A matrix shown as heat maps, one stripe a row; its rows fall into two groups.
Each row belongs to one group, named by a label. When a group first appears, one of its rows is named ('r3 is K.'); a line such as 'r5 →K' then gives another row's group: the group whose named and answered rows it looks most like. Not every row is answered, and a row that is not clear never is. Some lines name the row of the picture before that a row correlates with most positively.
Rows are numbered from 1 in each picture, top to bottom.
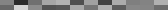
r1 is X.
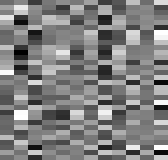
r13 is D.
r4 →X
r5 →X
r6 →D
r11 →X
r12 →X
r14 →X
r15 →X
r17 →D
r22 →D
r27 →X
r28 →X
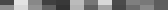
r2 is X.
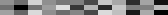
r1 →D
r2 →X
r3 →D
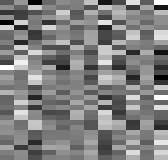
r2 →D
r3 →X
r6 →X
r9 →X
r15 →D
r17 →D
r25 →D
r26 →D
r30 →X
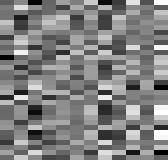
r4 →X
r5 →X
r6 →X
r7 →D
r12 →X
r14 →X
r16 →X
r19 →X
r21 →X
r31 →D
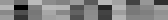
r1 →D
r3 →X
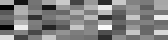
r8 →X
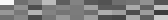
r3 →D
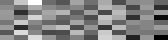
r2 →D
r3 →X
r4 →D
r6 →X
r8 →D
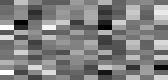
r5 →X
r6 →X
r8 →X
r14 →D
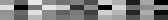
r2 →X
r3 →D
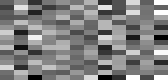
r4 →X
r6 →D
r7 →X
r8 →D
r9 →D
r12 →X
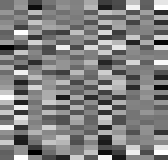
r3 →D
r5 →D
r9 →D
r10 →X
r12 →X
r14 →X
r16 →D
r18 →D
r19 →X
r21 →X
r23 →X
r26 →X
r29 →X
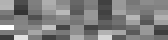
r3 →X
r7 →D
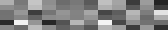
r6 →D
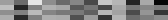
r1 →D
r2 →X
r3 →D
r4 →X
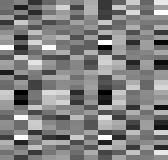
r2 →X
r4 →X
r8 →X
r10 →X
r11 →X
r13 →D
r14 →D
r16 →X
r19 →X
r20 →X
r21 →X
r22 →D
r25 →D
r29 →X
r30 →D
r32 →X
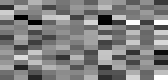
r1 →D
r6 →D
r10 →X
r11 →D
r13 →D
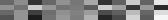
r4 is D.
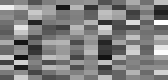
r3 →D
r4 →D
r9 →X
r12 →X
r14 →X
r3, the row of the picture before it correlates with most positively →2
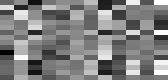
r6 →D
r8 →D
